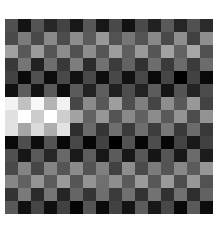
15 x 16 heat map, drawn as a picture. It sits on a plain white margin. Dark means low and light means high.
Stripes: horizontal, repeating 3 times. Roughest part: middle left. Ninth with the highest average: middle left. Odd patch: higher, in the middle left.
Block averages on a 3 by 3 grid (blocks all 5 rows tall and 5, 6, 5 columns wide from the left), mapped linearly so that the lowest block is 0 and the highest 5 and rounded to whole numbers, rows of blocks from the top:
000
500
000
